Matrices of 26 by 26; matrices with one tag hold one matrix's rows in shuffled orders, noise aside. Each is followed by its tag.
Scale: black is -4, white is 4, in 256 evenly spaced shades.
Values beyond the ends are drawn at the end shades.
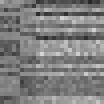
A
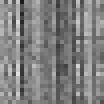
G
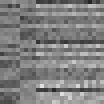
A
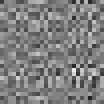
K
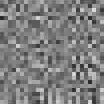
K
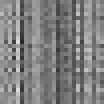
G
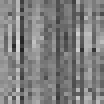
G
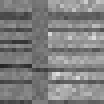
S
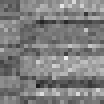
A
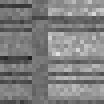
S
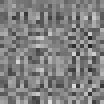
K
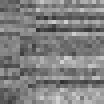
A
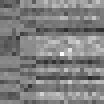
A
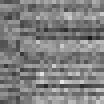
A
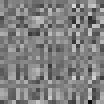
K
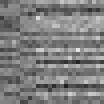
A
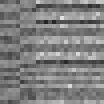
A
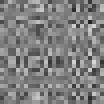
K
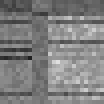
S
